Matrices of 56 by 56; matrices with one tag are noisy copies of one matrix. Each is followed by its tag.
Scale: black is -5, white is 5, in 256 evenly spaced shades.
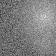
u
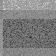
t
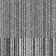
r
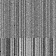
r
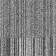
r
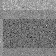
t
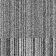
r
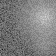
u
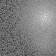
u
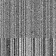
r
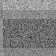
t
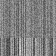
r
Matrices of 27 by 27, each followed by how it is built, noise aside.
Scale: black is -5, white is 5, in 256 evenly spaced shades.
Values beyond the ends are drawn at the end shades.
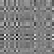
low rank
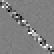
banded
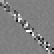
banded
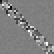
banded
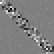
banded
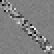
banded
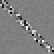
banded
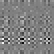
low rank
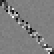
banded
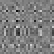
low rank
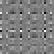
low rank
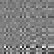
low rank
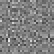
low rank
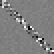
banded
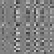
low rank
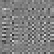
low rank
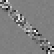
banded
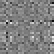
low rank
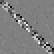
banded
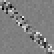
banded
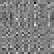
low rank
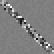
banded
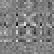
low rank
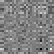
low rank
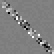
banded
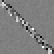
banded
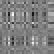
low rank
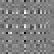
low rank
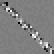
banded
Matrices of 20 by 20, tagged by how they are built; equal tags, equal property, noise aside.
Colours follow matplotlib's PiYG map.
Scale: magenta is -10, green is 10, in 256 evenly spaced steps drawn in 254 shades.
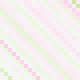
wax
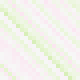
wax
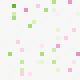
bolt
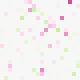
bolt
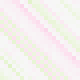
wax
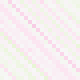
wax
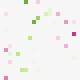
bolt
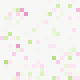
bolt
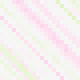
wax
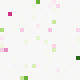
bolt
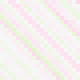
wax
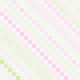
wax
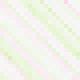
wax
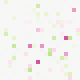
bolt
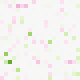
bolt
